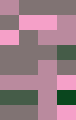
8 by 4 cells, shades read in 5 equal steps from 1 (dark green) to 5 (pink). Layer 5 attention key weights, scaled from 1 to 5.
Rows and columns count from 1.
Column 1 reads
4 3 5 3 3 4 2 3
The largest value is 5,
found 5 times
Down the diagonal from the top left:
4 5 4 2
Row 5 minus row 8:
0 0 0 -2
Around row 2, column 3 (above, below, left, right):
3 4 5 4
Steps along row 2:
up same down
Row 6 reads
4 4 4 5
